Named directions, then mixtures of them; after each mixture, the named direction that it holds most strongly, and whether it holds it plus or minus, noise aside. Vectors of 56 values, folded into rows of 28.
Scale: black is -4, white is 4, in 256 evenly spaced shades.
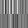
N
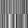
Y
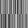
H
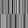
H, minus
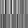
N, plus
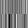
Y, minus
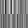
N, plus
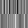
N, minus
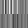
N, plus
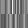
H, plus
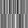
H, plus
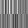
N, plus
